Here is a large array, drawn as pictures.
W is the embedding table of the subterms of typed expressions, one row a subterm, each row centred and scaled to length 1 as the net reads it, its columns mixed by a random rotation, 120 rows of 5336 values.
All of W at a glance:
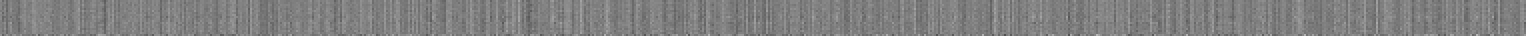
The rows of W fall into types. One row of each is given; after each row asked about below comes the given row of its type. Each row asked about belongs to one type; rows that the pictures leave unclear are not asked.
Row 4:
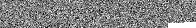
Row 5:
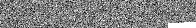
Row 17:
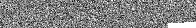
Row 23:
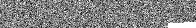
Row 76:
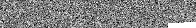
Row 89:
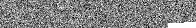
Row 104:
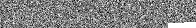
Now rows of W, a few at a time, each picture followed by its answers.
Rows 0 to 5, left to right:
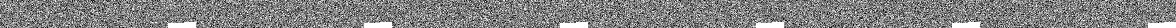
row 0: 17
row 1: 5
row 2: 17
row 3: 23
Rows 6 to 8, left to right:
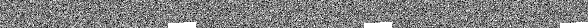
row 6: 76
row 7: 5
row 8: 5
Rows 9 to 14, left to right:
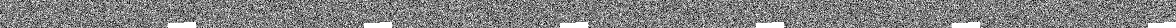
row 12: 104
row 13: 17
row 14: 89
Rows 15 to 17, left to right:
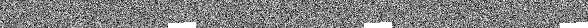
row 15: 76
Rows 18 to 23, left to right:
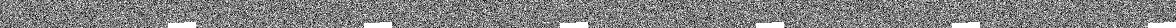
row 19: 76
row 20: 17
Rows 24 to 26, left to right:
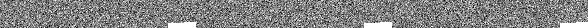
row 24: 4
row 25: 5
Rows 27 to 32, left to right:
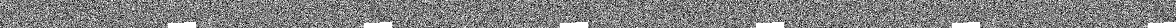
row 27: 17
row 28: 23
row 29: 5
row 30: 104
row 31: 5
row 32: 23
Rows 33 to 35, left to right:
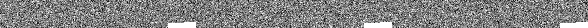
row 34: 23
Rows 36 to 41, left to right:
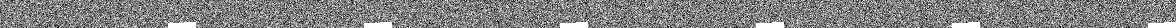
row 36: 104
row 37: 76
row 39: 89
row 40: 23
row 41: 89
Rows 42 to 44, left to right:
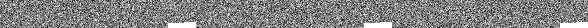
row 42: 17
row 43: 104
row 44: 4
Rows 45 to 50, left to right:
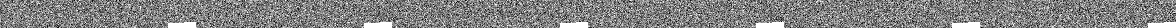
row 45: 104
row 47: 104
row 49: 5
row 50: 4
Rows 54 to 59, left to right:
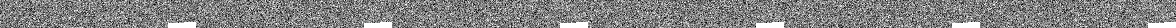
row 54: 5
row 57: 76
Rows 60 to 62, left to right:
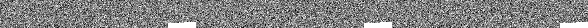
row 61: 4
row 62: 4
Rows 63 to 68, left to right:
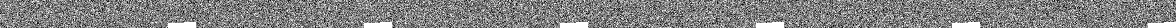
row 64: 17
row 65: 104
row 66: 5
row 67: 4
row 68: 17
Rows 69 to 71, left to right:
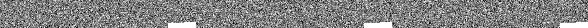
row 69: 4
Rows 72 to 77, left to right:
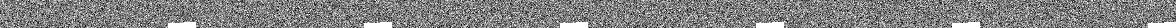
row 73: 4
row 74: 4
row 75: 4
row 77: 17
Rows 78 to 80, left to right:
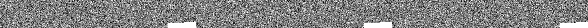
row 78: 17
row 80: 23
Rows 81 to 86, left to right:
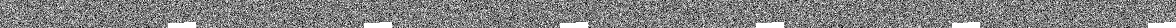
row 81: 89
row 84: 104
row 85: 104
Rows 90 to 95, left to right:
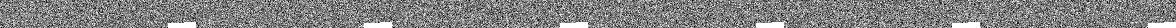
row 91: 23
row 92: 104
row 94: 76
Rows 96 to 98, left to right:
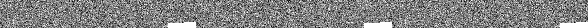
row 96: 23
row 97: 17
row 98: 23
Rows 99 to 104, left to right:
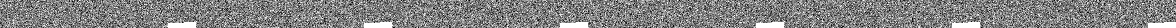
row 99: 23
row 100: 5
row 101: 104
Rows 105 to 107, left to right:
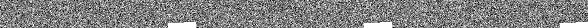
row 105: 76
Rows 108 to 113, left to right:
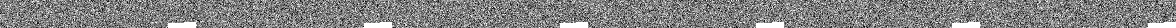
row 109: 104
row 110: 4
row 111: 89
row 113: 89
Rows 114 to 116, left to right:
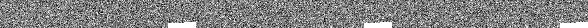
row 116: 23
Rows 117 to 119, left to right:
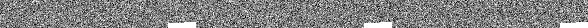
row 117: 5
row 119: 104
